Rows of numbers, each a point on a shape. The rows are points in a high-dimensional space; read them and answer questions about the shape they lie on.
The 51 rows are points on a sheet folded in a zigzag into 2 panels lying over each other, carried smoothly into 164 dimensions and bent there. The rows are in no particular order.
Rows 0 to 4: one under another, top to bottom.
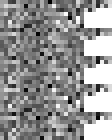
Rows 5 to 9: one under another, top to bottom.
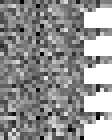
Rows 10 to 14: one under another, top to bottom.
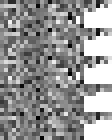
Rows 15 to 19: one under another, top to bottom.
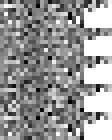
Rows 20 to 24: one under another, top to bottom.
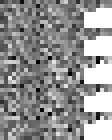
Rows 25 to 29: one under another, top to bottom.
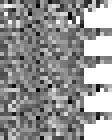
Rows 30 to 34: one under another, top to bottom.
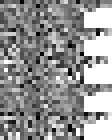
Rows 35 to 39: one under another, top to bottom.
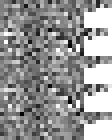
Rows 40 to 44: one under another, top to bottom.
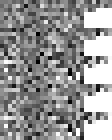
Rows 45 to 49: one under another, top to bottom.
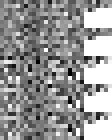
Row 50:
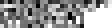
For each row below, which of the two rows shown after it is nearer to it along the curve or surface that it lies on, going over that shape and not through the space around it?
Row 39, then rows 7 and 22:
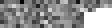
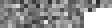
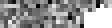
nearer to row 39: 7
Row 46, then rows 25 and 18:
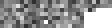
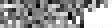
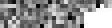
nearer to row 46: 18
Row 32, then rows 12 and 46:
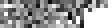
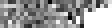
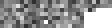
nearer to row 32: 12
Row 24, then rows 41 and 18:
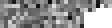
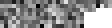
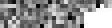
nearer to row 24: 18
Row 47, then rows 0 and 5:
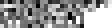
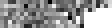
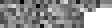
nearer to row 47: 0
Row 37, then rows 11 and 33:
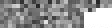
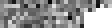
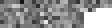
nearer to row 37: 33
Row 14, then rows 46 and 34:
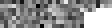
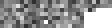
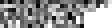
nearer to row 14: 46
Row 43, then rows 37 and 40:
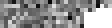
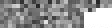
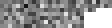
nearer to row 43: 37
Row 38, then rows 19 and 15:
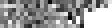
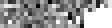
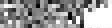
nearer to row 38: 15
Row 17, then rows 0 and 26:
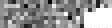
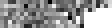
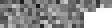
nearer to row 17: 0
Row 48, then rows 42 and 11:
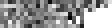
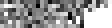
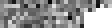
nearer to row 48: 42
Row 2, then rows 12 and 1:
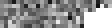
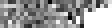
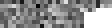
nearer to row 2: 12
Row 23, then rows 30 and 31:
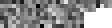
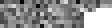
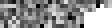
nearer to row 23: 31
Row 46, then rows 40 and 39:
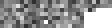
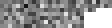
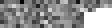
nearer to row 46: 39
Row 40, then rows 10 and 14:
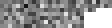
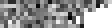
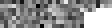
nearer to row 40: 10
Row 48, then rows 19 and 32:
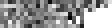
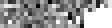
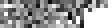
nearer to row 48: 32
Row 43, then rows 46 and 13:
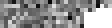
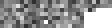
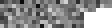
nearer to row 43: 46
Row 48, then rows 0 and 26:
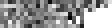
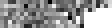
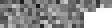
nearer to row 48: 0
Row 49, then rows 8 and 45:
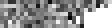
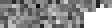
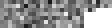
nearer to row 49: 8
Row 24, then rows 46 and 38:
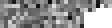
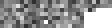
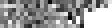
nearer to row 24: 46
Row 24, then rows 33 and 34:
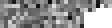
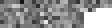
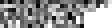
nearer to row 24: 33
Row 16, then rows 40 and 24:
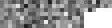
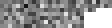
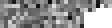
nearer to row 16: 24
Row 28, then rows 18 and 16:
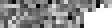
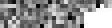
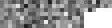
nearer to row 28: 18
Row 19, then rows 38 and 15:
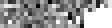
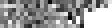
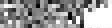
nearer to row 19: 15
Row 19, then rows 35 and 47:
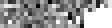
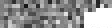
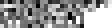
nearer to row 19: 47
